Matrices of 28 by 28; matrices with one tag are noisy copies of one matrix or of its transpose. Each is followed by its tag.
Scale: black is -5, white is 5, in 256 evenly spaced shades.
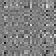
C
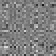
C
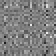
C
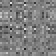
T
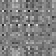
T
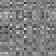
T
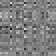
T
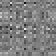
T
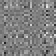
C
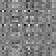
T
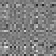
C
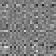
C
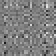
C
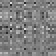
T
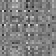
T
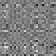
C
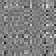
C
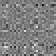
C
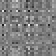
T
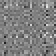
C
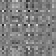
T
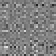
C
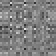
T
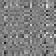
C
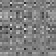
T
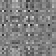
T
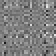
C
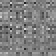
T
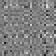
C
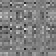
T
